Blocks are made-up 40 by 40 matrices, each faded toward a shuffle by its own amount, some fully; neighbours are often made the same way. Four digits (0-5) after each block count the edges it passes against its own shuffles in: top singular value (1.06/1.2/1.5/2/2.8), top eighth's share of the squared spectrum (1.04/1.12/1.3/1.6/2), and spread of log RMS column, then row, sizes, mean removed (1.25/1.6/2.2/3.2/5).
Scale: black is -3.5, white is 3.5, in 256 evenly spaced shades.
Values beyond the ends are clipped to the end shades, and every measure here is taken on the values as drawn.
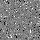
1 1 0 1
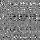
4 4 1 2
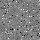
1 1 0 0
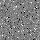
0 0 0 0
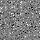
2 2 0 1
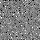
2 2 0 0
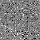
3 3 1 1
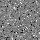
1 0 0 0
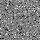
1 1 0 0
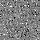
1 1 0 1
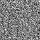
0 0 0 0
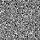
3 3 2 1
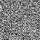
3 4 1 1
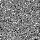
1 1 0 0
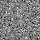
0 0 0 0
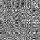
3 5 2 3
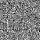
2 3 1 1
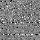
2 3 0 2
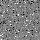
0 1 0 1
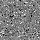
0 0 0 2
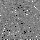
1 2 0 1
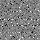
1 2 0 1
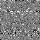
2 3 0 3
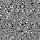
2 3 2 0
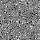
2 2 0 0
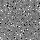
0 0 0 0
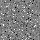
0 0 0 0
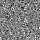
2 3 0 1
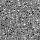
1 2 0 0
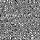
3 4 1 2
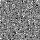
1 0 0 0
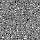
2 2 1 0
